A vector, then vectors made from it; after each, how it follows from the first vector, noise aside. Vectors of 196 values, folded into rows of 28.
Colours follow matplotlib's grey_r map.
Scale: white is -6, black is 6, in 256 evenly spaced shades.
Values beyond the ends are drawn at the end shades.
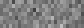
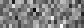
scaled up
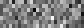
scaled up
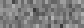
sign-scrambled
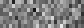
scaled up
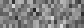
scaled up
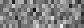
scaled up
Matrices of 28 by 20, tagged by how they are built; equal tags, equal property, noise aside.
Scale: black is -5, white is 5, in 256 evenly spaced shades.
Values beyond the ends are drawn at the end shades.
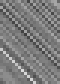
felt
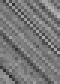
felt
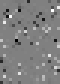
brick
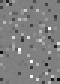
brick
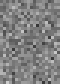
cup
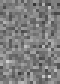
cup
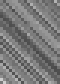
felt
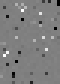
brick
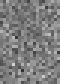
cup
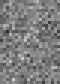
cup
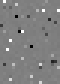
brick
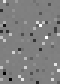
brick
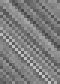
felt
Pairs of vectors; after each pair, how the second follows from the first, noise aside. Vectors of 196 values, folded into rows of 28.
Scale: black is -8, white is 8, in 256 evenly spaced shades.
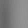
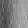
scaled up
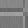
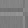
shrunk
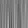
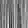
scaled up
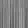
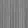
shrunk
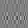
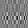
scaled up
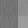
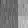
scaled up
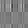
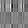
scaled up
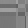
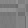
shrunk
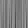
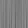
shrunk
